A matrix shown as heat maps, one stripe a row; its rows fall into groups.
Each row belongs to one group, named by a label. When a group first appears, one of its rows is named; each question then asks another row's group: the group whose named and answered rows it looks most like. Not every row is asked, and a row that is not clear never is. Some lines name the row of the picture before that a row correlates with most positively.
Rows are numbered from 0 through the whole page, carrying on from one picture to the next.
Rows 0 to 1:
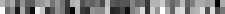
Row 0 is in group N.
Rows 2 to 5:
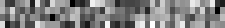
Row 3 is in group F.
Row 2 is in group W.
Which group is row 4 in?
N
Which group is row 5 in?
N
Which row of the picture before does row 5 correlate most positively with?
1
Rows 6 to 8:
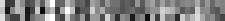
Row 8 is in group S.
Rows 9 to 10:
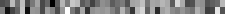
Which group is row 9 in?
N
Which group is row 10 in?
S
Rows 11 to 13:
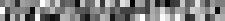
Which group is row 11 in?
S
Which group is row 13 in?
N
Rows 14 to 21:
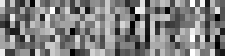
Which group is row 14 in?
F
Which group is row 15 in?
S
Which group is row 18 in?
S
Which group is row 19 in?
F
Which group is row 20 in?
F
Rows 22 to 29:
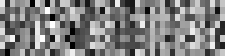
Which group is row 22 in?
W
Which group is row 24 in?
N
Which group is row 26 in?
W
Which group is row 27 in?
N
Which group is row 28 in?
W
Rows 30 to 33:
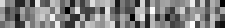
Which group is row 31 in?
N
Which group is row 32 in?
S
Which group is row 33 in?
F
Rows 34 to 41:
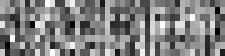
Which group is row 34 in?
S
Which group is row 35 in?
N
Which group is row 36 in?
S
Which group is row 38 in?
N
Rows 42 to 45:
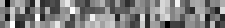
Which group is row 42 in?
W
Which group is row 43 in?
N
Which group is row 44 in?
F
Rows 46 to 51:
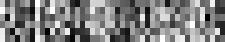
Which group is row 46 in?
W
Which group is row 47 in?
F
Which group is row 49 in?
F
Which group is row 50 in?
W
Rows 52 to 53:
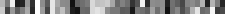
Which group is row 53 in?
W
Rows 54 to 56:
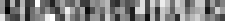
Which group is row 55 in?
S
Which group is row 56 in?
S
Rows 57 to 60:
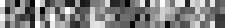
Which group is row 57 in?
N
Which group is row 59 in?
F
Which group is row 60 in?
W
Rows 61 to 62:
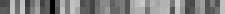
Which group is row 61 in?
N
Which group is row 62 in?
N
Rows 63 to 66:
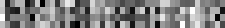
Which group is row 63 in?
W
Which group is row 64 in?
S
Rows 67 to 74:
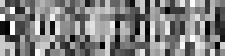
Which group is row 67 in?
S
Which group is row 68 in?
F
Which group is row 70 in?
F
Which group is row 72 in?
S
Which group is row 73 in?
N
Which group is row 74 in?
N
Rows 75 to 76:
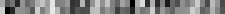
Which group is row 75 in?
S
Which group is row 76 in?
W
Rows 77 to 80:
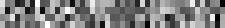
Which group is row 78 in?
W
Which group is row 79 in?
N
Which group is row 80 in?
S
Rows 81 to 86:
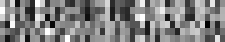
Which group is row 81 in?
N
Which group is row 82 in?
N
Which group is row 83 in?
N
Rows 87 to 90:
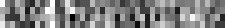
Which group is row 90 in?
F
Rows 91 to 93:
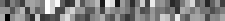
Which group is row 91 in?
F
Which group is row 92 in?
S
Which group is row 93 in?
W
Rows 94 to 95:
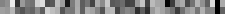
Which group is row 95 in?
F
